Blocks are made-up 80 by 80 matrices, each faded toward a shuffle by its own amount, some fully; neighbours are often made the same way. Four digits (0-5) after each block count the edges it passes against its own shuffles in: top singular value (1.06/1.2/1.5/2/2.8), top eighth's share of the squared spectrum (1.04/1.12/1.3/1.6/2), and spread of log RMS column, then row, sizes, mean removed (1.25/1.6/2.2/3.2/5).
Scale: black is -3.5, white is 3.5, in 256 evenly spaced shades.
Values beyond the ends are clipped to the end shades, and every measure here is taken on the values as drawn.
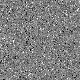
0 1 1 0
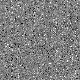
1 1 2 0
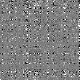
2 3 3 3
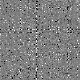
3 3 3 2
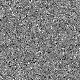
2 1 0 0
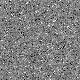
0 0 0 0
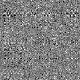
4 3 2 2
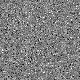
2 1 0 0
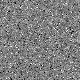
1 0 0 0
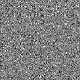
3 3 1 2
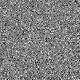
3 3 1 2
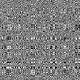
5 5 3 3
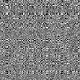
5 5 3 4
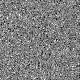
2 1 0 0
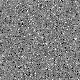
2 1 0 0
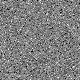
2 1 0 0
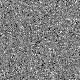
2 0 0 0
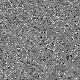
2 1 0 0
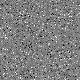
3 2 0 0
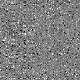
4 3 2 1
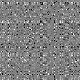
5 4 3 3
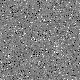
2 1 0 0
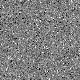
0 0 0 0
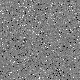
0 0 0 0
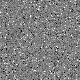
1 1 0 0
